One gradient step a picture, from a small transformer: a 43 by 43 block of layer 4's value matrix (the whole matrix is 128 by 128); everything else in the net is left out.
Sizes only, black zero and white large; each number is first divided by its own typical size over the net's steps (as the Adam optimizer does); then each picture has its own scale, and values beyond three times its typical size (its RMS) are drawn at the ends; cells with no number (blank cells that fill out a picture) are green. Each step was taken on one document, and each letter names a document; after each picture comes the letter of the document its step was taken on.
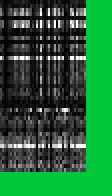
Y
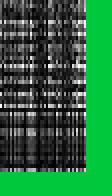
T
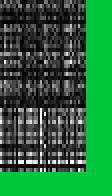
Y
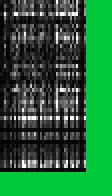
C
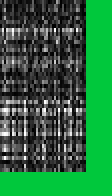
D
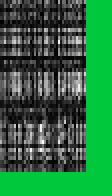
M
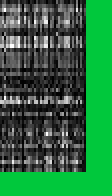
D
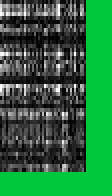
M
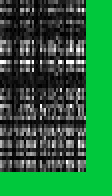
Y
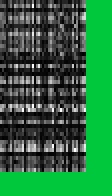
T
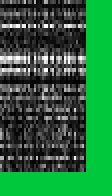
M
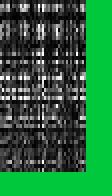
M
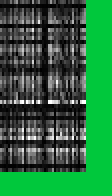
T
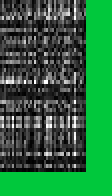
D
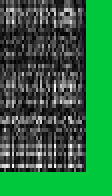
D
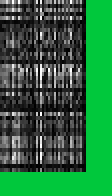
D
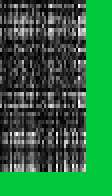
T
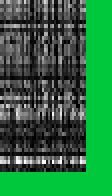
M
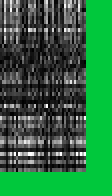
Y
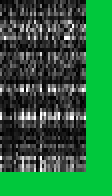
Y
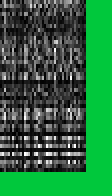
D
